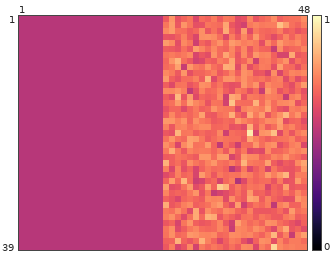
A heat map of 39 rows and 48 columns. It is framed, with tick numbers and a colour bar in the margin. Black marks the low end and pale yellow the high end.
The table splits into one row of 2 panels. Panel 1,1: middling, flat. Panel 1,2: high, fine-grained.
